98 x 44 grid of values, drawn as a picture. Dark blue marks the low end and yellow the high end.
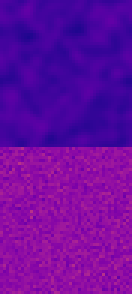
It is made of 2 by 1 panels. Panel 1,1: very low, blotchy, faint in contrast. Panel 2,1: low, fine-grained, faint in contrast.
